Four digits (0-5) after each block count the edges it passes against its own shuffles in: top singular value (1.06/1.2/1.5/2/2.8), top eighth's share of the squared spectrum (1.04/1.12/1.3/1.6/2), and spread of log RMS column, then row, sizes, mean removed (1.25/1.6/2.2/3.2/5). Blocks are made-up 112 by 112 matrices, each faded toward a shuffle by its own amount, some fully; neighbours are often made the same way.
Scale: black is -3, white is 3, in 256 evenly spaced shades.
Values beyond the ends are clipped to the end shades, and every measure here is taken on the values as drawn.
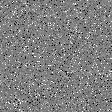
0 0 0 0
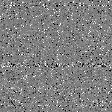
3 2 1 2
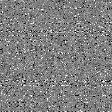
3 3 2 3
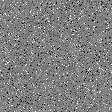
0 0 0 0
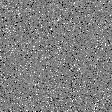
0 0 0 0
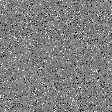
2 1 0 1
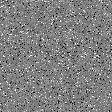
1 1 0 1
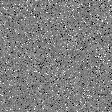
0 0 0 0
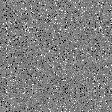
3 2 1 1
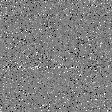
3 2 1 1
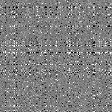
4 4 3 3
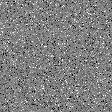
1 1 0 0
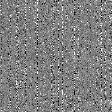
2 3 4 0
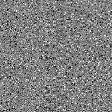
4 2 1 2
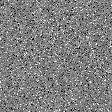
0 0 0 0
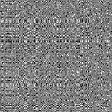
5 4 3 3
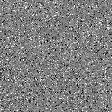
3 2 0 1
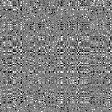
5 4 3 3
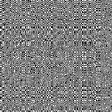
5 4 4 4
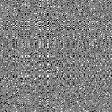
5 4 3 3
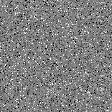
3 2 1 0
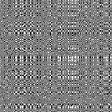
5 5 4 4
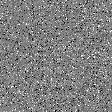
3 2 0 0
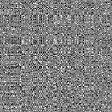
5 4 3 3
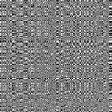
5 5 4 4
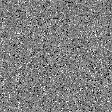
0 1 2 1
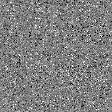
1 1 2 2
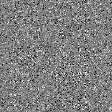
2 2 3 2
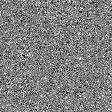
0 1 1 1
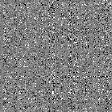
1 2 4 3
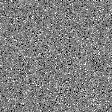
0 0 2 1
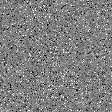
3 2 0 1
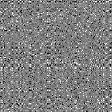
5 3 3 3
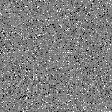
4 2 1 1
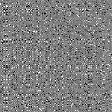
5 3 3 3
